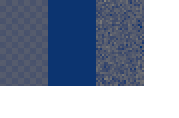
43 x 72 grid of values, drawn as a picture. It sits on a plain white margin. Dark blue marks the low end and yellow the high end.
The table splits into one row of 3 panels. Panel 1,1: low, checkered, faint in contrast. Panel 1,2: very low, flat. Panel 1,3: low, fine-grained.
